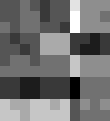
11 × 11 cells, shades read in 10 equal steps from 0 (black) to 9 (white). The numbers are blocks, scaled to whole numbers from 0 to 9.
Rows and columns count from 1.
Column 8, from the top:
8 9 9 2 2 7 7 0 0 3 3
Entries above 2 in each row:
10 10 10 6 6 11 11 3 3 11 11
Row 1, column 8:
8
